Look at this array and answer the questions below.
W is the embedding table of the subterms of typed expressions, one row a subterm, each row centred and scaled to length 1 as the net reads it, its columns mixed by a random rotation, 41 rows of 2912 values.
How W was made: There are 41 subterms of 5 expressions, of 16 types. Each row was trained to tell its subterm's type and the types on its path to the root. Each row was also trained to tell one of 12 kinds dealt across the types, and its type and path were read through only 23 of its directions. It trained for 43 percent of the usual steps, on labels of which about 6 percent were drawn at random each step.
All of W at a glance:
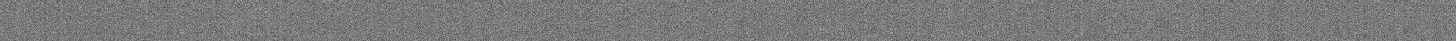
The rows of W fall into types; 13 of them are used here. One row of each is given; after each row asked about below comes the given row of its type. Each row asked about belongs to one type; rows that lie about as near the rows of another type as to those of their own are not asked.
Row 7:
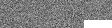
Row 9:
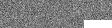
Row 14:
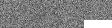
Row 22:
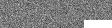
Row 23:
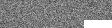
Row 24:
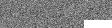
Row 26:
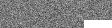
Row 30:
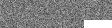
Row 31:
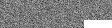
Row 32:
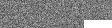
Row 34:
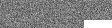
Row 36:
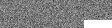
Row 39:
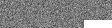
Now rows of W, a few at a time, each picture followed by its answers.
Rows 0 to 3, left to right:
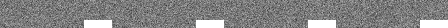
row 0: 39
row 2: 14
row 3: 14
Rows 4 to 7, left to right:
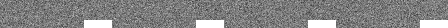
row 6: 23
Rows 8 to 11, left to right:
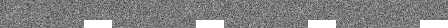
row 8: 34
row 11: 26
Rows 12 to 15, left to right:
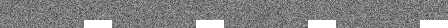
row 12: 34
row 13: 36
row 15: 7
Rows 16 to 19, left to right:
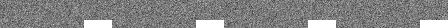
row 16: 32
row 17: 24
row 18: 9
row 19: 39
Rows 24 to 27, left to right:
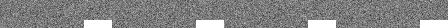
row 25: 30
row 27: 30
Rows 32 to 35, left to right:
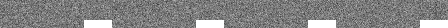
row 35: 24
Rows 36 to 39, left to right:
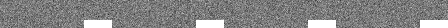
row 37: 24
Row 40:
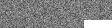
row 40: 30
